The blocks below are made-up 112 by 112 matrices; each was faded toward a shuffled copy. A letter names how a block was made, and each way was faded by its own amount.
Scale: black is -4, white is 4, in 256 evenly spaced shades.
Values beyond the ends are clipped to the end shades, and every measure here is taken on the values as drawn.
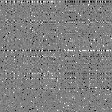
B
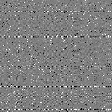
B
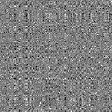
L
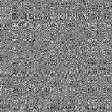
L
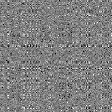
L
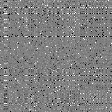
B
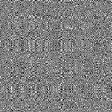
L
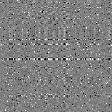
B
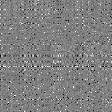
B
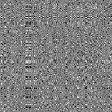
L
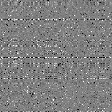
B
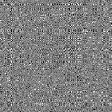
L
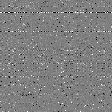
B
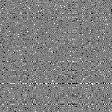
B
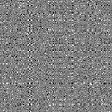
L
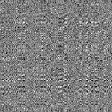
L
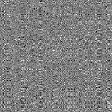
L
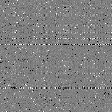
B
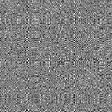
L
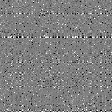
B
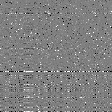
B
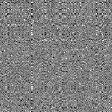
L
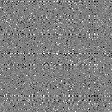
B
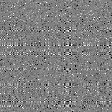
B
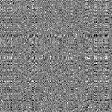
L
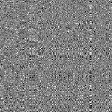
L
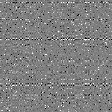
B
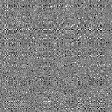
L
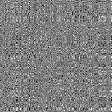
L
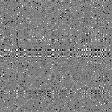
B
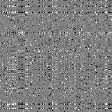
B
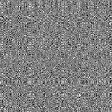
L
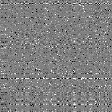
B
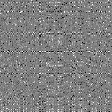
B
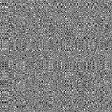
L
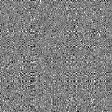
L
